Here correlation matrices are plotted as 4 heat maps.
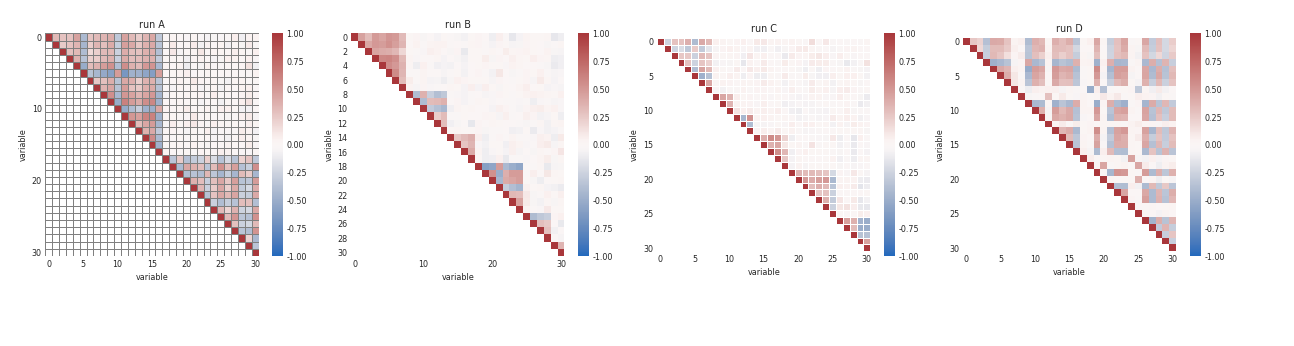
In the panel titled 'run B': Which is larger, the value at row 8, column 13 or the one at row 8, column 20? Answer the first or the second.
the second
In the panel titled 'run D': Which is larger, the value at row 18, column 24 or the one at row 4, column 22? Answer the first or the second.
the second
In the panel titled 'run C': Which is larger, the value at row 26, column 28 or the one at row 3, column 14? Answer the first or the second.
the first
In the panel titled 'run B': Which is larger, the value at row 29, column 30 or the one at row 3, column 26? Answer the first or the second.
the first
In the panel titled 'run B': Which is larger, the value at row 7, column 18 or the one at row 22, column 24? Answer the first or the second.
the second
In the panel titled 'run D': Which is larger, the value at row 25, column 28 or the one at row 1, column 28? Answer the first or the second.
the second
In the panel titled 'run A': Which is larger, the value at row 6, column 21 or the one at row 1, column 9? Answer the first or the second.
the second
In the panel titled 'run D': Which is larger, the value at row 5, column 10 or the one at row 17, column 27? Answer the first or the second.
the first
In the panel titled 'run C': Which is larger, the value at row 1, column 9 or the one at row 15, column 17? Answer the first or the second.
the second
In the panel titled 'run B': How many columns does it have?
31
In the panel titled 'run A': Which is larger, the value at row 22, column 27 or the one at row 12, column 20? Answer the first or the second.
the first
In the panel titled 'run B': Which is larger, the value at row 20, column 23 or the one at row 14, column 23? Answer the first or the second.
the first
